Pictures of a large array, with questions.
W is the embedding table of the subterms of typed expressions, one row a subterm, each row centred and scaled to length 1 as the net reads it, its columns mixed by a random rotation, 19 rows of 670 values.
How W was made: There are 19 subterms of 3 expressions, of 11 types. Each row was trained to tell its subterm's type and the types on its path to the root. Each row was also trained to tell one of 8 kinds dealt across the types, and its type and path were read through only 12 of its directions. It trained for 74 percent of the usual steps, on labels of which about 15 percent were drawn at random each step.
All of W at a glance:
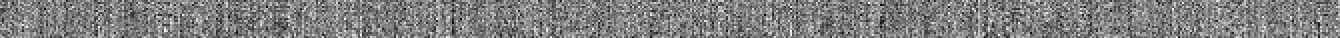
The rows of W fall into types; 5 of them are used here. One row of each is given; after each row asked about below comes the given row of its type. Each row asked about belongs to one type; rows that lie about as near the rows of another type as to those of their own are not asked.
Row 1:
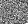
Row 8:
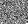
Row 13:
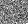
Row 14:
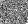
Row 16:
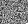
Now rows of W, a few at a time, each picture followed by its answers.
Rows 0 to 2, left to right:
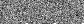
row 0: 16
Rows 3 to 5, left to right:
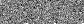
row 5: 16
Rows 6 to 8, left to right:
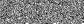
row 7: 1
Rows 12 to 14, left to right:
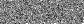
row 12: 8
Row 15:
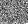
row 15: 13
